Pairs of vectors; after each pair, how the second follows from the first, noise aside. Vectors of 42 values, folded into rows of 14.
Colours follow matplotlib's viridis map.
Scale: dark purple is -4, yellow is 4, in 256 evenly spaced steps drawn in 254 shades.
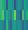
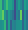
sign-scrambled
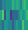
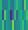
sign-scrambled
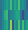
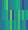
wrapped around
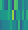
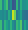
sign-scrambled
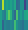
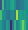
wrapped around
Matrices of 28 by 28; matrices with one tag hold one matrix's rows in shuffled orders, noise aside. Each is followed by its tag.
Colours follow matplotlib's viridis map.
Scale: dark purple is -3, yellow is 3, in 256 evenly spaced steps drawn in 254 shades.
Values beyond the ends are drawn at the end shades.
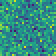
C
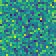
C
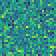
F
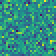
F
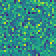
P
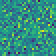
P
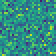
F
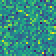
F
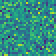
F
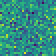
C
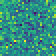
C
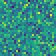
P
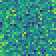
C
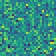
F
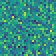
P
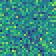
C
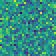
C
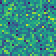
F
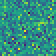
P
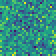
C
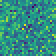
C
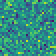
F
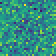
C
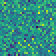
P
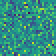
P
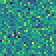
P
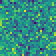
C
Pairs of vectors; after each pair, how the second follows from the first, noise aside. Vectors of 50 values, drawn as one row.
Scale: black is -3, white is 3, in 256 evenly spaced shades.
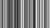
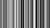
negated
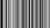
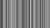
shrunk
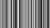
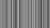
shrunk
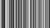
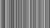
shrunk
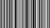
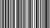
negated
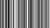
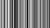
negated
